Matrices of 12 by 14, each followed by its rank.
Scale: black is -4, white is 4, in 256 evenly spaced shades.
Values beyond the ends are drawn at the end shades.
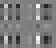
one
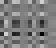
one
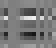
one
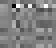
two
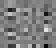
two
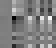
one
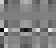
one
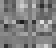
two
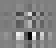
one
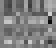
two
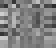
two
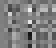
two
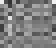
two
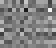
two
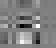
one
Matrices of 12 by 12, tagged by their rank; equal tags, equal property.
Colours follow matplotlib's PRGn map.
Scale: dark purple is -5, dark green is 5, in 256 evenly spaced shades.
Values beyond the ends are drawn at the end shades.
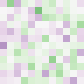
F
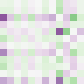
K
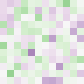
F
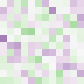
F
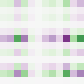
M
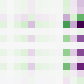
M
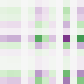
M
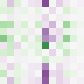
K
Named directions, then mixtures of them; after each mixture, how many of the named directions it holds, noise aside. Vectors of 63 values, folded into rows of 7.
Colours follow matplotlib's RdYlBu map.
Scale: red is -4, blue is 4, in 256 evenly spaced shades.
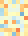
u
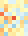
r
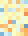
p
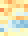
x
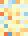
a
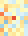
one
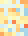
one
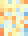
two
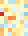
two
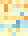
three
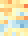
two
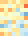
three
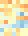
two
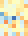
two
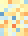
two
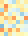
two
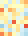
one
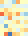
one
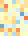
two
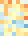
three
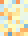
two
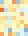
three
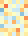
one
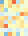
two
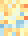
two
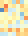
three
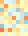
two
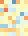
three
